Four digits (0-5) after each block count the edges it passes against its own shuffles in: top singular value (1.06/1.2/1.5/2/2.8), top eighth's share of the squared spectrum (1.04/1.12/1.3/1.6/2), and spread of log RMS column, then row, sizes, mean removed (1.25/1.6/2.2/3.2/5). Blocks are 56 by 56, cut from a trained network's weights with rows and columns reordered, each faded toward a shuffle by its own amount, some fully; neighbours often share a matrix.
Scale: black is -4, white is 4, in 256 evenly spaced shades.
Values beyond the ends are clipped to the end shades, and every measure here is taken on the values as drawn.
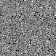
2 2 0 1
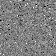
1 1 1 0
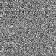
3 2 0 1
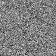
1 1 0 0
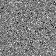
1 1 0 0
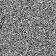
0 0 0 0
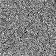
0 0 0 0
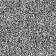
0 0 0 0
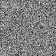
2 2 0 0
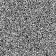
0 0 0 0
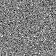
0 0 0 0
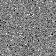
1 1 0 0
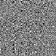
3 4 2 2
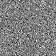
2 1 0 0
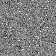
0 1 0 0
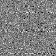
3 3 0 2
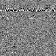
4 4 1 2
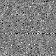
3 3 0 2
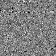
2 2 0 1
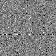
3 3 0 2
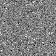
1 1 0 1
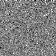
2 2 1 1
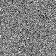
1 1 0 0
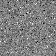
0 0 0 1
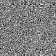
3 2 1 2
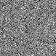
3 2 0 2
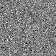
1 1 0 0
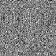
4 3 1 2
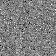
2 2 0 1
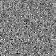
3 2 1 2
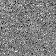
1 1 0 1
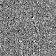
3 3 1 1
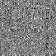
3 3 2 2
